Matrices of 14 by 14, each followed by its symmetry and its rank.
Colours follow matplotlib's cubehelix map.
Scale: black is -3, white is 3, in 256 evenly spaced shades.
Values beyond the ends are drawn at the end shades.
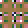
symmetric, rank one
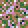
symmetric, full rank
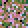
neither, full rank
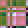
symmetric, rank one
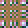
symmetric, rank one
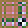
symmetric, rank one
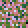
neither, full rank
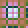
symmetric, rank one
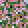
neither, full rank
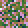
neither, full rank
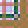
symmetric, rank one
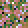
antisymmetric, full rank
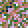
symmetric, full rank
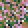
antisymmetric, full rank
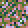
symmetric, full rank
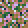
antisymmetric, full rank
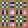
symmetric, rank one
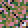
symmetric, full rank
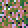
neither, full rank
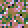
antisymmetric, full rank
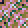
symmetric, full rank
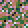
symmetric, full rank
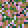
antisymmetric, full rank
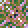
symmetric, full rank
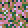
neither, full rank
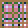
symmetric, rank one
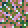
symmetric, full rank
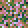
antisymmetric, full rank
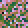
neither, full rank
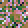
antisymmetric, full rank
